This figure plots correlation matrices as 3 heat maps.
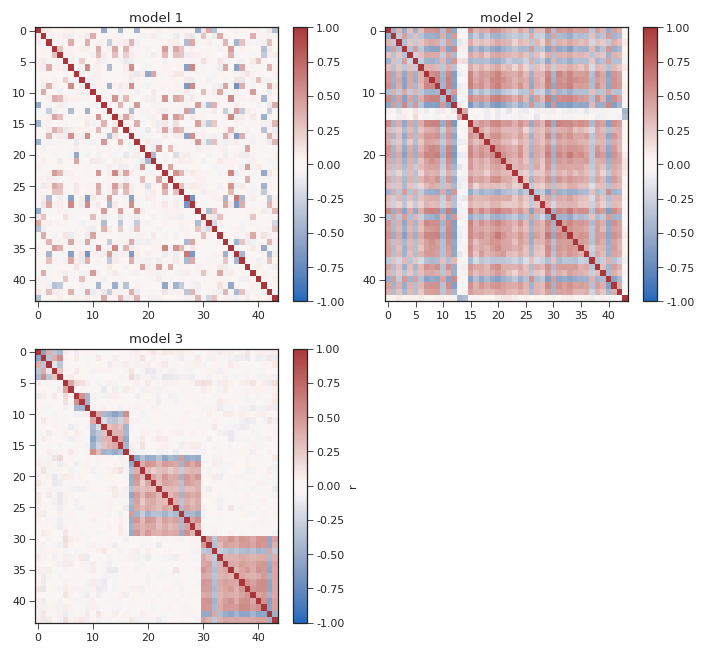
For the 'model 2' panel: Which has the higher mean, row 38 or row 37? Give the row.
38
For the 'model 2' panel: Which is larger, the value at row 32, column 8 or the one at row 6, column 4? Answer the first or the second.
the first
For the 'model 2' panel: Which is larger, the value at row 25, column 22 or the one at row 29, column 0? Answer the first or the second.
the second
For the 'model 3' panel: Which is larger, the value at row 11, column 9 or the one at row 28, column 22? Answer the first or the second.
the second
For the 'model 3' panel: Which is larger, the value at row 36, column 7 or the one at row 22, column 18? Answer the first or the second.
the second
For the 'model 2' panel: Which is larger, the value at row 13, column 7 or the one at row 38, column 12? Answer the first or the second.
the first
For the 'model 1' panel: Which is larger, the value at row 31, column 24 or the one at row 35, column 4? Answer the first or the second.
the second
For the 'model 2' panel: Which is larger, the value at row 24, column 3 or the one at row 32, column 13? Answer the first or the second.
the second
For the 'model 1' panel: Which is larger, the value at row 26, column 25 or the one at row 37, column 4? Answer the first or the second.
the first
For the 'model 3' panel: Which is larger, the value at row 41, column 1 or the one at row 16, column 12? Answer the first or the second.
the first
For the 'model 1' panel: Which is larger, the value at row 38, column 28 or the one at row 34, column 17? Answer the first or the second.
the second
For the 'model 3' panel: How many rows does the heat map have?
44
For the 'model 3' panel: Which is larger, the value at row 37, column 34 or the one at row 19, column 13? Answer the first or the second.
the first
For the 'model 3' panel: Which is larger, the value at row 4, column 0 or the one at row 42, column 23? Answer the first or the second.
the second
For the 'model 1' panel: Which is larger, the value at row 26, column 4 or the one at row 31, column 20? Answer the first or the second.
the first
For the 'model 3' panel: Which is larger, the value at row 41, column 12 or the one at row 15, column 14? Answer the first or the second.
the second
